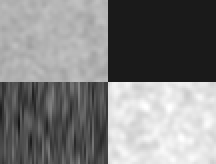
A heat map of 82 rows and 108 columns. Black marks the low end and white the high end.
The table splits into 2 rows of 2 panels. Panel 1,1: high, blotchy, faint in contrast. Panel 1,2: very low, flat. Panel 2,1: low, streaked downward. Panel 2,2: very high, blotchy, faint in contrast.
